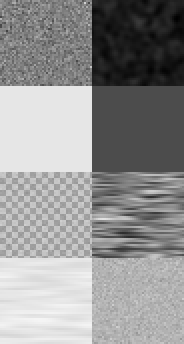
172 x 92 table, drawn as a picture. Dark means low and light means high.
It is made of 4 by 2 panels. Panel 1,1: middling, fine-grained. Panel 1,2: very low, blotchy, faint in contrast. Panel 2,1: very high, flat. Panel 2,2: low, flat. Panel 3,1: high, checkered. Panel 3,2: middling, streaked across, strong in contrast. Panel 4,1: very high, streaked across, faint in contrast. Panel 4,2: high, fine-grained, faint in contrast.
